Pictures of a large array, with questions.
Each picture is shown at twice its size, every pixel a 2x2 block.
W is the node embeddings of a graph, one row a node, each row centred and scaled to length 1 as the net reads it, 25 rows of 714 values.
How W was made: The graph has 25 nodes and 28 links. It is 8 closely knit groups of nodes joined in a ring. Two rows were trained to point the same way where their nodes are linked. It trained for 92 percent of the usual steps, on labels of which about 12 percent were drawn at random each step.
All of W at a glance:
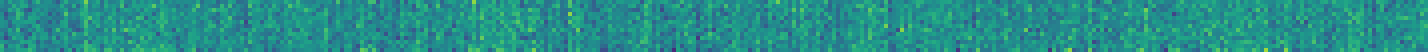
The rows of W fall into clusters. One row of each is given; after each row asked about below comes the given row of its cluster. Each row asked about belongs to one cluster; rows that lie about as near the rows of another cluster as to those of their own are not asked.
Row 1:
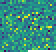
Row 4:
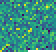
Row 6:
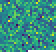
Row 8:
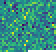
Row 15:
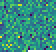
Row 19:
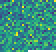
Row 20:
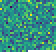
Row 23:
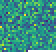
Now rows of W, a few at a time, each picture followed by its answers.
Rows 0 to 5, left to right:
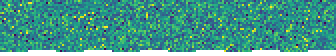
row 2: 19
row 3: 20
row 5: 23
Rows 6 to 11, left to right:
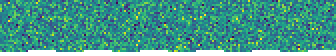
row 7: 1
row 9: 6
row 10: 20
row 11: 4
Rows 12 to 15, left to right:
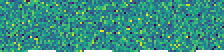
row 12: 8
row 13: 4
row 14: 15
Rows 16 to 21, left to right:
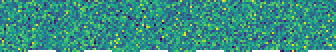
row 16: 23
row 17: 19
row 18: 1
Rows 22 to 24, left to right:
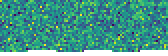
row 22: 6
